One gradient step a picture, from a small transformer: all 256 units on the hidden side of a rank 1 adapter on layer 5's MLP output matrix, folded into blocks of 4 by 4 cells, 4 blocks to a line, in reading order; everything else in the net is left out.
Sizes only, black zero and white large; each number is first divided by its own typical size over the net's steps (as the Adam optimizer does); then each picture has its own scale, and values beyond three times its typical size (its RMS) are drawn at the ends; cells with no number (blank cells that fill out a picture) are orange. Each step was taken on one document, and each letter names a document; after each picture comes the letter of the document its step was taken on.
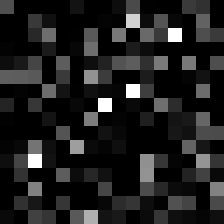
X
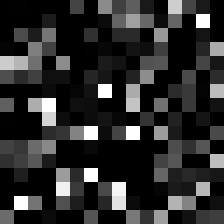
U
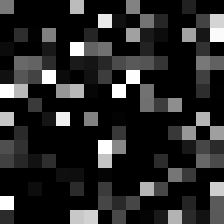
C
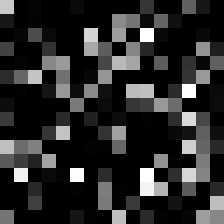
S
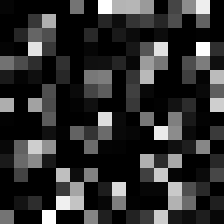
U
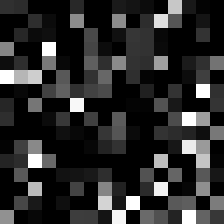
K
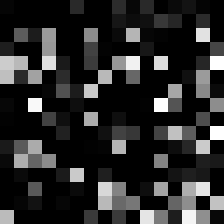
K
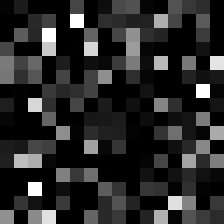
X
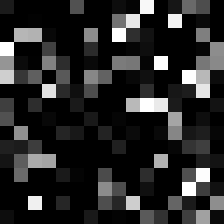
S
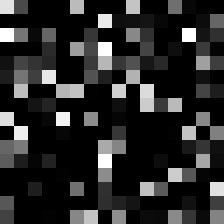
C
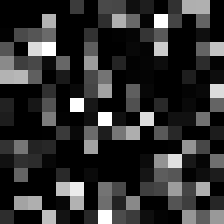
U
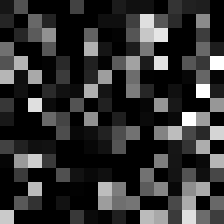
K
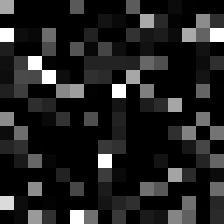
C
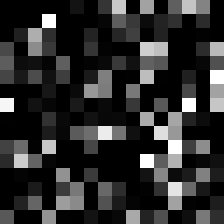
U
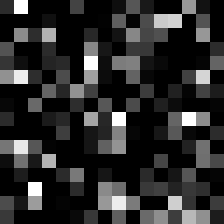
K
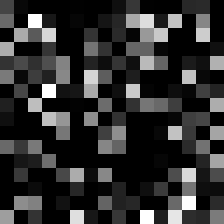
K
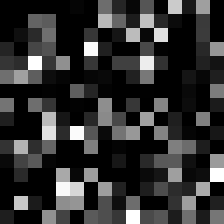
U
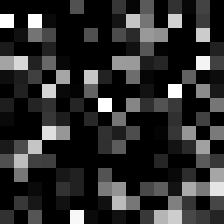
K
